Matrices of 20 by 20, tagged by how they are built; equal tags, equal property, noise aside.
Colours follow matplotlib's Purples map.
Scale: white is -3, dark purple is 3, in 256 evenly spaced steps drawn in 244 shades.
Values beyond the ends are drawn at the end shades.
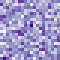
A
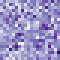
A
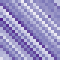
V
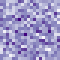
A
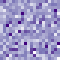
A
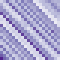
V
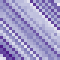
V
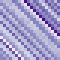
V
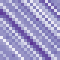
V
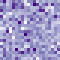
A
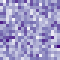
A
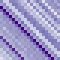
V
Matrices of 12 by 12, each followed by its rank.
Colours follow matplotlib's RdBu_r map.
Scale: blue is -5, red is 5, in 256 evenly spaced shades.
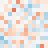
full rank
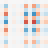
one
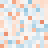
full rank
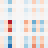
one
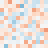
full rank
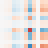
one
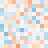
full rank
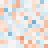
full rank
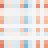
one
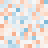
full rank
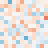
full rank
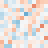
full rank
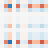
one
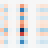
one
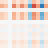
one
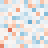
full rank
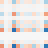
one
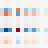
one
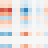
one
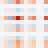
one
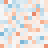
full rank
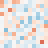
full rank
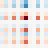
one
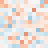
full rank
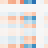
one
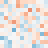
full rank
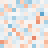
full rank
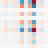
one
